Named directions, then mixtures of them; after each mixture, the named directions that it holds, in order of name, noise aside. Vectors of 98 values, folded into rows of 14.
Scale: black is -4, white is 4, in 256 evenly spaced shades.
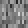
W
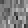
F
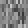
F, W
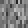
F, W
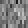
F, W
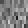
F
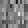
W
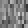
F, W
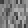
F, W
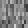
F, W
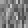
F, W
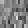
F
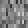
W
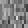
F, W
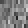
F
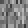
F, W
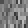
F, W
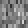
W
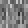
W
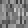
W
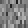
F, W
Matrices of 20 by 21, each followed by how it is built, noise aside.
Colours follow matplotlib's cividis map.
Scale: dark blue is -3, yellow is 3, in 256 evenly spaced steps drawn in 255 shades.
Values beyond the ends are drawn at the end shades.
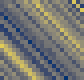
Toeplitz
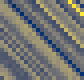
Toeplitz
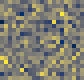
noise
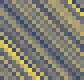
Toeplitz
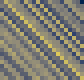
Toeplitz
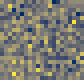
noise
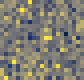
noise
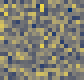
noise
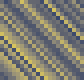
Toeplitz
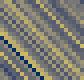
Toeplitz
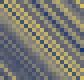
Toeplitz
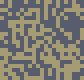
noise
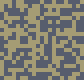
noise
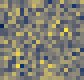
noise
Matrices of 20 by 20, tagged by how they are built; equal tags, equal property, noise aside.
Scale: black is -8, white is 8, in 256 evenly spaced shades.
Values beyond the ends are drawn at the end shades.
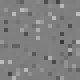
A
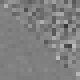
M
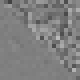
M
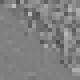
M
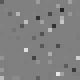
A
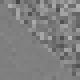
M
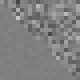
M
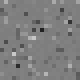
A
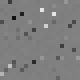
A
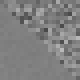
M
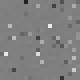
A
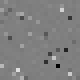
A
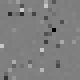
A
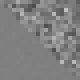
M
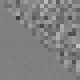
M
